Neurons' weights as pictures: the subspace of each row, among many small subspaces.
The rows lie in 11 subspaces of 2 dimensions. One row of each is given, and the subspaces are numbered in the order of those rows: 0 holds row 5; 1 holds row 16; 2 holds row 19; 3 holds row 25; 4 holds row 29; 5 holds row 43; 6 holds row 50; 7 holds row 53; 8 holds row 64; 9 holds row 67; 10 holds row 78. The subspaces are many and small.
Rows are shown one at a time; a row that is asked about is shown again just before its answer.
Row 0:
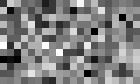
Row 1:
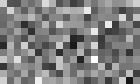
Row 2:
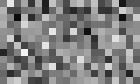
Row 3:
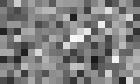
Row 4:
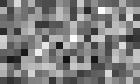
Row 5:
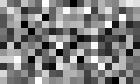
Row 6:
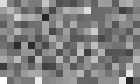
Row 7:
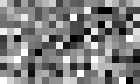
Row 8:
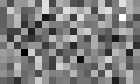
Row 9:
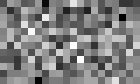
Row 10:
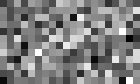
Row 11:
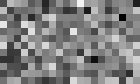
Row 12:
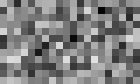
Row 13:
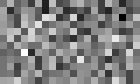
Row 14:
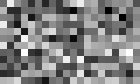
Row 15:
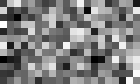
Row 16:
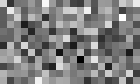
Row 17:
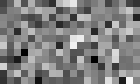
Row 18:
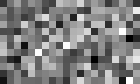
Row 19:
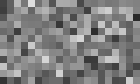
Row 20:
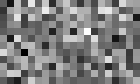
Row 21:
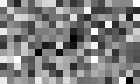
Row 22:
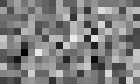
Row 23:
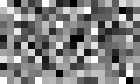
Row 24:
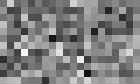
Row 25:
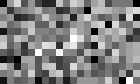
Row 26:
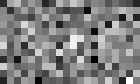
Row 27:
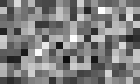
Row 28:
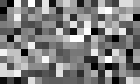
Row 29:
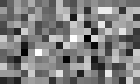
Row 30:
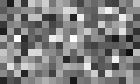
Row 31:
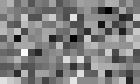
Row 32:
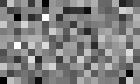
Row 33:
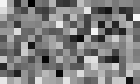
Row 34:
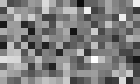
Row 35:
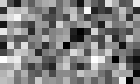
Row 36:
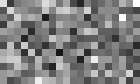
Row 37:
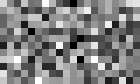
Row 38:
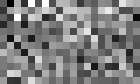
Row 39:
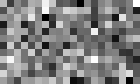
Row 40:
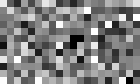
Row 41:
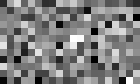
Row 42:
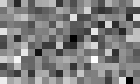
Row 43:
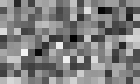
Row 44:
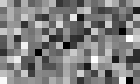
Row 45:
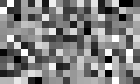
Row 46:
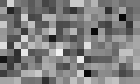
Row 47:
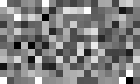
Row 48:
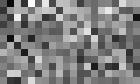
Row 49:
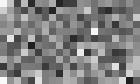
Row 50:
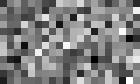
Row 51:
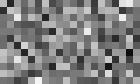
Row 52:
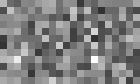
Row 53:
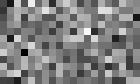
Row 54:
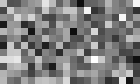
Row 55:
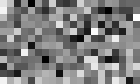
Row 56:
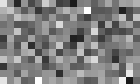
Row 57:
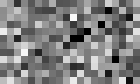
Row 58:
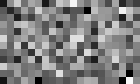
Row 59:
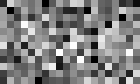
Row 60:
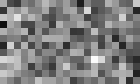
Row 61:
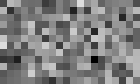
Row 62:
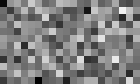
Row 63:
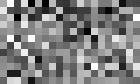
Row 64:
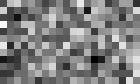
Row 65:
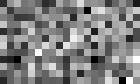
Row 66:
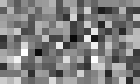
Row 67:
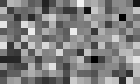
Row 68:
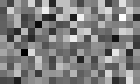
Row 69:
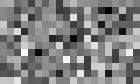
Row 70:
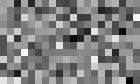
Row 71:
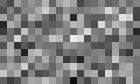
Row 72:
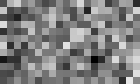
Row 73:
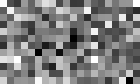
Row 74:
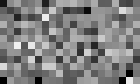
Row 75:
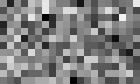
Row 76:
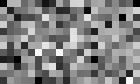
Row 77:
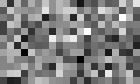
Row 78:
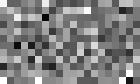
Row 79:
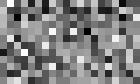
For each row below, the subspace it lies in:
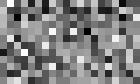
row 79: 7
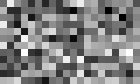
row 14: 4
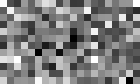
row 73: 3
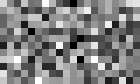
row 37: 0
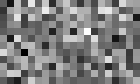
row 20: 7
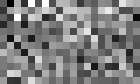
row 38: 10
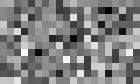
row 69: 4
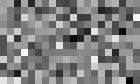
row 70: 1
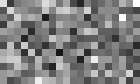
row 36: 3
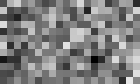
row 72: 8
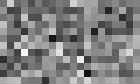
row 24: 5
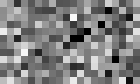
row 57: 8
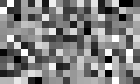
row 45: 2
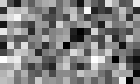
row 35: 8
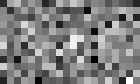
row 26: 1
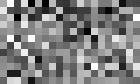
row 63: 10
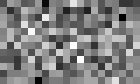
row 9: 0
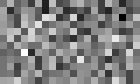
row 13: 0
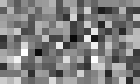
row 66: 4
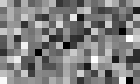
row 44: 6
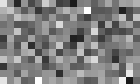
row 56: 7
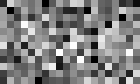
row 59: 1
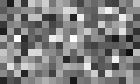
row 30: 6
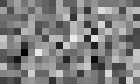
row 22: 4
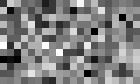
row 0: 5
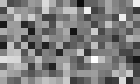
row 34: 9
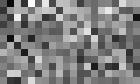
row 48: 10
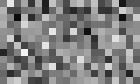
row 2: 7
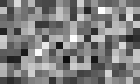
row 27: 5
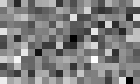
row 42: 3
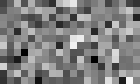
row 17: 0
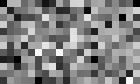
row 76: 3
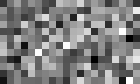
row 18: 6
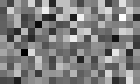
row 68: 0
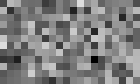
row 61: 4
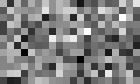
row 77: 3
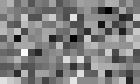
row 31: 9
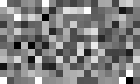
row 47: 10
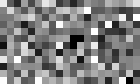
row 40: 1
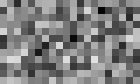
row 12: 5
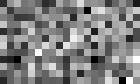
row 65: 9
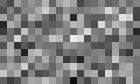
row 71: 8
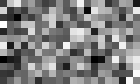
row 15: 8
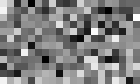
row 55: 2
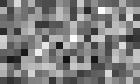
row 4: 5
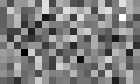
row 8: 0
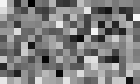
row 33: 2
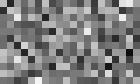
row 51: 2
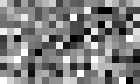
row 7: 9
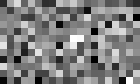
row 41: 1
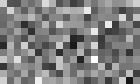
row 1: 1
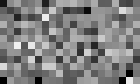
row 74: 10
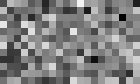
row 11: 9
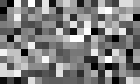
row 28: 2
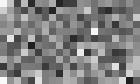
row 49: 10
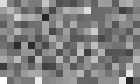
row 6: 10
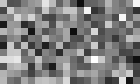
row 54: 9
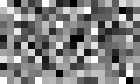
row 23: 7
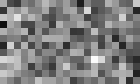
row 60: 8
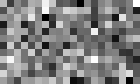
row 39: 6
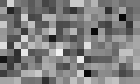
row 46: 5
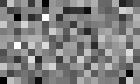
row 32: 10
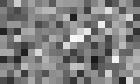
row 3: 8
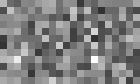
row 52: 4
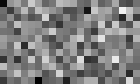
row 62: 2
